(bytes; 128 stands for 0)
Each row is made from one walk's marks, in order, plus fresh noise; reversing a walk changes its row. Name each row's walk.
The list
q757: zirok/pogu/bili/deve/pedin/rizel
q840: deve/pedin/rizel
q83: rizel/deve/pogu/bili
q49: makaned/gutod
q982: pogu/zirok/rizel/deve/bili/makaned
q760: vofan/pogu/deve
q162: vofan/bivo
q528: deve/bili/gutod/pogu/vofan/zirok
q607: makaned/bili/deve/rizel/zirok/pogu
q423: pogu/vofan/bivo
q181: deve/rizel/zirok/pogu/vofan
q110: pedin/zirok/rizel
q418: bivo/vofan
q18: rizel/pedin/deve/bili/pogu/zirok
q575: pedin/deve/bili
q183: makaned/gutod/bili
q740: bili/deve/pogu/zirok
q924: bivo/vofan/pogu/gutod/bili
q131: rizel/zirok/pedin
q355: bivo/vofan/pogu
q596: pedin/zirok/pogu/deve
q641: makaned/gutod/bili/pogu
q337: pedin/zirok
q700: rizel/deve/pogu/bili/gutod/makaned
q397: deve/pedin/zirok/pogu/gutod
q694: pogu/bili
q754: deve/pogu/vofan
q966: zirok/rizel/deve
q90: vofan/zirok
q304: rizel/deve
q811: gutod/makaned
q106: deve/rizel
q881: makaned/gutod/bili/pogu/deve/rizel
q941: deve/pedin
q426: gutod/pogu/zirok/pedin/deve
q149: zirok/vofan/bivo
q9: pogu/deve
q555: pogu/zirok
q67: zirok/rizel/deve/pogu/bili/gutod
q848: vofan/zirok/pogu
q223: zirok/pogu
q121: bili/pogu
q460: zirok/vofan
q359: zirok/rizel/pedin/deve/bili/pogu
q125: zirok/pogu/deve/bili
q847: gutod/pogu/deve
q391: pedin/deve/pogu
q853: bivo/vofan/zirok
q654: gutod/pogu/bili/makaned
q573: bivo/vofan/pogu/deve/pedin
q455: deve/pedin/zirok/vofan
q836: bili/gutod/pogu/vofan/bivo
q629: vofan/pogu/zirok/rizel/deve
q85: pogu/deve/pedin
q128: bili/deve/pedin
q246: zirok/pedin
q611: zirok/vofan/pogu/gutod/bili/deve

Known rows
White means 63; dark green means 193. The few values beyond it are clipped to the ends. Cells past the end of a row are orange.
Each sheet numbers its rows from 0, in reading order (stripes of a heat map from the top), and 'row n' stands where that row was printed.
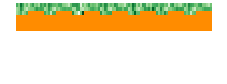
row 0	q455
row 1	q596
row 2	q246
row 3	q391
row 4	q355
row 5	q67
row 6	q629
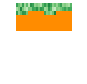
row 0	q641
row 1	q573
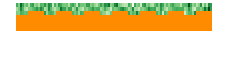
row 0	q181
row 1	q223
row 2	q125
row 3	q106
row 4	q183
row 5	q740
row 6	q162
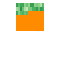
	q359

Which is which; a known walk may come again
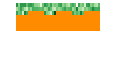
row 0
q9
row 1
q128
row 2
q183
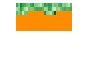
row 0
q629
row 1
q85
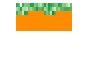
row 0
q575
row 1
q847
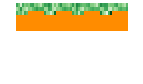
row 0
q125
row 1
q131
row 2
q596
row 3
q941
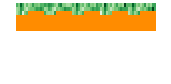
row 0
q853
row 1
q840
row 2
q455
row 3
q460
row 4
q149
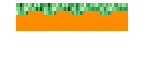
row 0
q162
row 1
q423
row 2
q397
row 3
q924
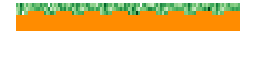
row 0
q90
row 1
q694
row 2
q391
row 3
q754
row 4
q49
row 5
q760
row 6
q836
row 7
q528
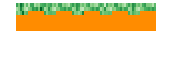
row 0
q355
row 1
q359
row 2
q573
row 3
q83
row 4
q607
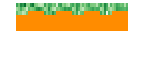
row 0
q106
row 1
q67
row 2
q18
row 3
q555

